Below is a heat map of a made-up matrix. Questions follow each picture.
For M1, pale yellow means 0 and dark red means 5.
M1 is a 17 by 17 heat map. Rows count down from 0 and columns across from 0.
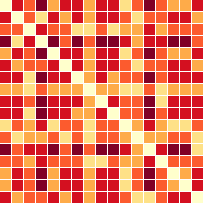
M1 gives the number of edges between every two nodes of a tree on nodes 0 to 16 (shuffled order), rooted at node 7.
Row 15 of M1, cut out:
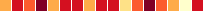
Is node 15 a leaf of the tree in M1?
yes
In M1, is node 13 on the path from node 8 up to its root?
yes
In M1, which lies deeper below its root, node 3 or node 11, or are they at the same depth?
node 3
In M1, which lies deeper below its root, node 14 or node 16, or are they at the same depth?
the same depth
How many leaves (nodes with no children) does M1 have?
10
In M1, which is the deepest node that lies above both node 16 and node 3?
11
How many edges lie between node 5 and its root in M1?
2
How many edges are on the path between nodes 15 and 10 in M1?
1
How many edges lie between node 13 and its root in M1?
1
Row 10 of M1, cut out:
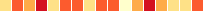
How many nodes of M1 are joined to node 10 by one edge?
5
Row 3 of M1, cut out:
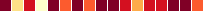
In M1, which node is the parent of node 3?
1
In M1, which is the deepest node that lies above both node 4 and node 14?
10
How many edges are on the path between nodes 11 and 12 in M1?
2
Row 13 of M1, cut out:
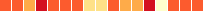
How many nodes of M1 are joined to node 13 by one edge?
2
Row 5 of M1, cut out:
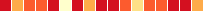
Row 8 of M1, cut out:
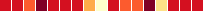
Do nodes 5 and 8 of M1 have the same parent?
no
